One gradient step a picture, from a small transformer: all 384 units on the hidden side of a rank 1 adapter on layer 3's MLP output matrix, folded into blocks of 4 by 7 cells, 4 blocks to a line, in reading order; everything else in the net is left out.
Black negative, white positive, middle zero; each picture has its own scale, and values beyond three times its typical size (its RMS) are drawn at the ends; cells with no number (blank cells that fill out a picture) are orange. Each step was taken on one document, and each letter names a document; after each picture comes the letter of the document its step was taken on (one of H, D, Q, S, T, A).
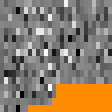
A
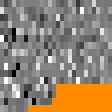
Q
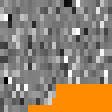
Q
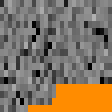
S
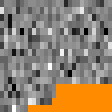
Q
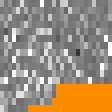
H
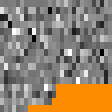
Q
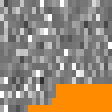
H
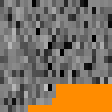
S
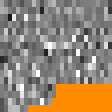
S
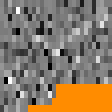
A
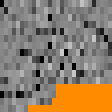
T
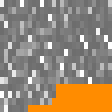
H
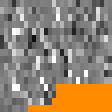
Q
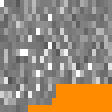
T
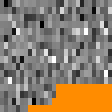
A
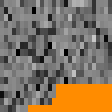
T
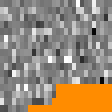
Q
